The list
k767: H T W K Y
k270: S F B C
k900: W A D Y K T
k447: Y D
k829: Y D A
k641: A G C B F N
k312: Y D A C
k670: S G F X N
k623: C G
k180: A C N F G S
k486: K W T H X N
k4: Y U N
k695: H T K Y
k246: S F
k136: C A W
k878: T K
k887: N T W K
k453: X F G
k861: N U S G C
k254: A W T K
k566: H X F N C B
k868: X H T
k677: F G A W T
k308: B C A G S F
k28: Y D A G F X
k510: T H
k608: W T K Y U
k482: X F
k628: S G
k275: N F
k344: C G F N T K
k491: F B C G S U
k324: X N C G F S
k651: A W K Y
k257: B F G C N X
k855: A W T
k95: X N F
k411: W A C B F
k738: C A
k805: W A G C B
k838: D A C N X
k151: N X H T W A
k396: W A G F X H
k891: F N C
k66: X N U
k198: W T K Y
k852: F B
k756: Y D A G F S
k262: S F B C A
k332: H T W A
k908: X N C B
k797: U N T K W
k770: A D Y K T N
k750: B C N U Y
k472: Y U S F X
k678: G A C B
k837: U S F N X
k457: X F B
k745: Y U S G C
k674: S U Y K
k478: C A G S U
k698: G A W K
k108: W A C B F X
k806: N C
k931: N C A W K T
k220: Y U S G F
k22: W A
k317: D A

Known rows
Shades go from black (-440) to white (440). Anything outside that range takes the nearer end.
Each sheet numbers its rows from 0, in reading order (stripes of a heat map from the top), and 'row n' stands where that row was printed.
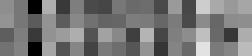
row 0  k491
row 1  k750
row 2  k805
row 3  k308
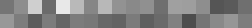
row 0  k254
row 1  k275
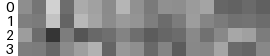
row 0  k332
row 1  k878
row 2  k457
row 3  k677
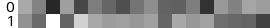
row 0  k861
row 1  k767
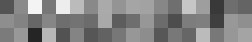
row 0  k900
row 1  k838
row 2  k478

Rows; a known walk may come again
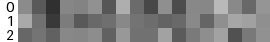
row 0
k108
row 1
k457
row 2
k738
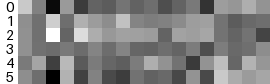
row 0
k324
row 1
k332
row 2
k767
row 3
k806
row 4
k756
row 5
k491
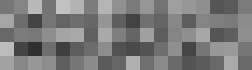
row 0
k855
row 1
k908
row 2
k136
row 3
k566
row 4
k4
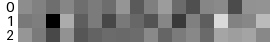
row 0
k838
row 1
k308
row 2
k246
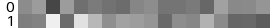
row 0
k628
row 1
k198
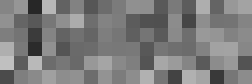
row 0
k478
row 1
k344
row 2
k852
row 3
k453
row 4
k868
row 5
k312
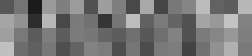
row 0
k678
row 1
k220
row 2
k275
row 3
k95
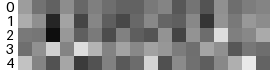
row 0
k750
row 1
k861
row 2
k262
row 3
k651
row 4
k472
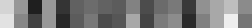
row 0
k670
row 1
k837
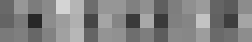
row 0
k698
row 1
k805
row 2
k677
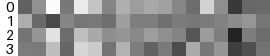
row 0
k900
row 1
k396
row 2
k770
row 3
k931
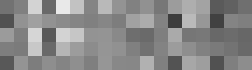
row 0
k254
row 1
k829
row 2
k887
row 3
k878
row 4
k317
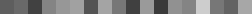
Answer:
k411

